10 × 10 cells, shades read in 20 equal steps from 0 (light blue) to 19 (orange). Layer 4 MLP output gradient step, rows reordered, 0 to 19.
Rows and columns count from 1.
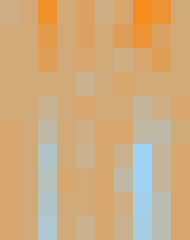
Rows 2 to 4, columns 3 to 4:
15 11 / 14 11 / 11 11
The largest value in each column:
12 11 18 12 13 12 14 19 17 12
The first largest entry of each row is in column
8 8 3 7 5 1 1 1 1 1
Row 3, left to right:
11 11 14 11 12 11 10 12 14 11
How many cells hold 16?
0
